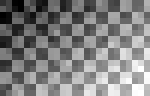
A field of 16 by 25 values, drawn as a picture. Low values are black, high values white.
Slope: up to the bottom right. Grain: checkered. Ninth with the highest average: bottom right. Mirror symmetry: none.
